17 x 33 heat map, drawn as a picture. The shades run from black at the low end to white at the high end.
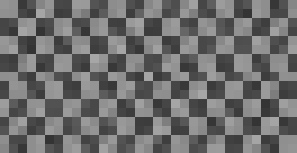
The values fall into two levels. There is no overall slope. It looks the same turned upside down. A checkerboard runs through the table.
